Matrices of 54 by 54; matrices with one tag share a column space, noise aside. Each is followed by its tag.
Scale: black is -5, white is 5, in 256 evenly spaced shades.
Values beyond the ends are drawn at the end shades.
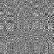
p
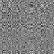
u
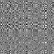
u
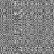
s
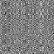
s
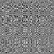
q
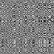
q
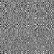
u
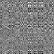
u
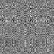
q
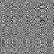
q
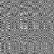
p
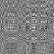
p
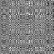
s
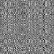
s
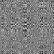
u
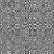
u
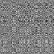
q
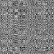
s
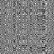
s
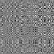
q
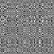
q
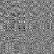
p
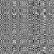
s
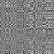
u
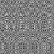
p
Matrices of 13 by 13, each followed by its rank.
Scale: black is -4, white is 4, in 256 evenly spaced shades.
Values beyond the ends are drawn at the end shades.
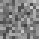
full rank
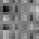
two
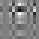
one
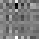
two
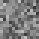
full rank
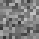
full rank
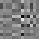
two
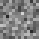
full rank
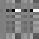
one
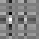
one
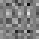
two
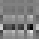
one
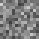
full rank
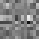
two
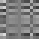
one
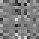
two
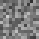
full rank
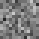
full rank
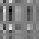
one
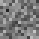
full rank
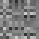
two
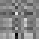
two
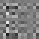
two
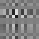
one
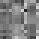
two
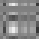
one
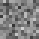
full rank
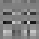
one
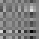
one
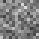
full rank
